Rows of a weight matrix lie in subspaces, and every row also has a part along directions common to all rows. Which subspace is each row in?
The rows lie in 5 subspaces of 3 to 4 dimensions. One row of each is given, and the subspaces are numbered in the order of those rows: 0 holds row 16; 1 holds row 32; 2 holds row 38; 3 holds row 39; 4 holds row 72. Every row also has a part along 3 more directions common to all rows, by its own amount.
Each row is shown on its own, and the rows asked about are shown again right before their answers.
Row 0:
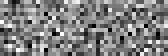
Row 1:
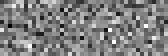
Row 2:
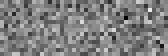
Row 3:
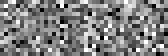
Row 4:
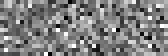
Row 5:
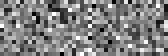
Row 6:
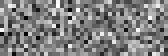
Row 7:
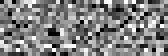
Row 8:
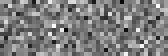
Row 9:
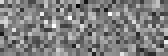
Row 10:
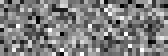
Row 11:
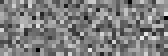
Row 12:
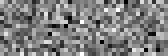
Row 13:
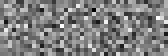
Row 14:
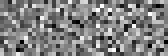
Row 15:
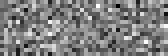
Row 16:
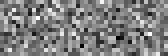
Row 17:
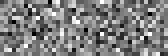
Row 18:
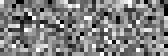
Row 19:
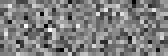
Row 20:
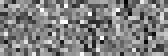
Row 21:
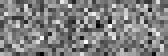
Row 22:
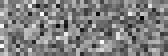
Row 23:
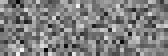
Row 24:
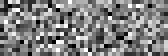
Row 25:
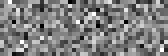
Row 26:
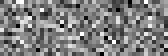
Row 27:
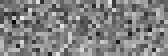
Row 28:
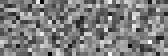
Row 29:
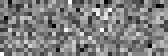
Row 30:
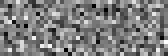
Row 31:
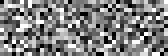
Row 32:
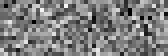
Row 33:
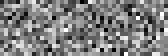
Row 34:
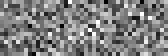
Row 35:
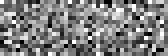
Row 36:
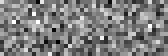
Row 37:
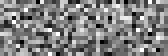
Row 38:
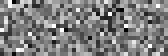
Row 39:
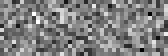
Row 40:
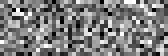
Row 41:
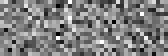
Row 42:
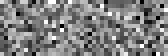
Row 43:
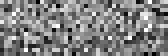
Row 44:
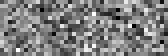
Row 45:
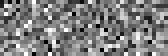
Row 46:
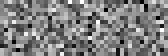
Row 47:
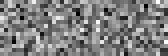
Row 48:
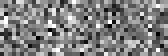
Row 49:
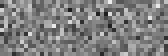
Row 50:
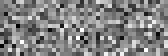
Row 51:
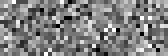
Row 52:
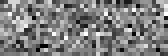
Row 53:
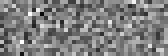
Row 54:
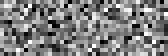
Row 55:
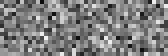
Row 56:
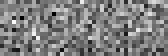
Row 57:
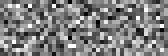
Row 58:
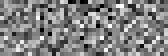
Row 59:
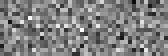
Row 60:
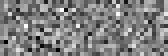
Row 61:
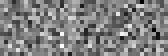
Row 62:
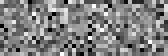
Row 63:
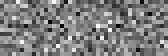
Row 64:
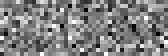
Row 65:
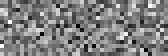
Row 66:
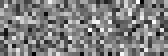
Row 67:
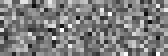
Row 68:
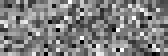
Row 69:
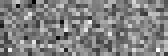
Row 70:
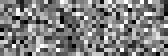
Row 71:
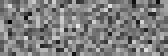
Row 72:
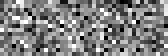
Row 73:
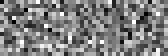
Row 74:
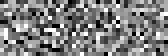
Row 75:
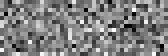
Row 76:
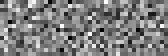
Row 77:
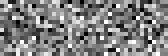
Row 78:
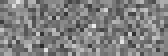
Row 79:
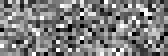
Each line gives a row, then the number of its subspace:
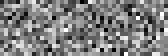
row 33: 1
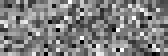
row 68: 1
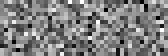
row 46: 3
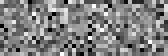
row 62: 3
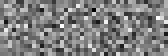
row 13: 4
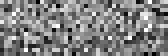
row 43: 3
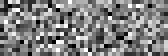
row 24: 0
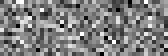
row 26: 4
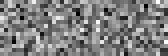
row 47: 3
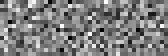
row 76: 0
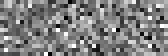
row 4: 1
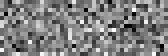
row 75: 2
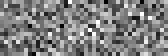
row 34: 1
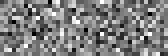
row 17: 0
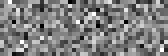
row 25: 2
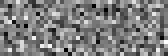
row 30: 0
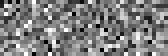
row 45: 1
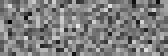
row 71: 0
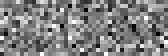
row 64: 2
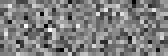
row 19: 0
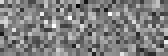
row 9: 2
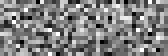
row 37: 3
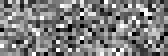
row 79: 1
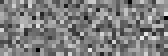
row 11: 4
